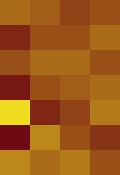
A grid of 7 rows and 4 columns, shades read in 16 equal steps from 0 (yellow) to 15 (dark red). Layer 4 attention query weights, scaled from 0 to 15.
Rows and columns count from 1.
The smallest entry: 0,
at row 5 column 1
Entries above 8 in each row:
3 3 2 3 2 3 1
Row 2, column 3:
10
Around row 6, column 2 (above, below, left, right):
13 8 15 10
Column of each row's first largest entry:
3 1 1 1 2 1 4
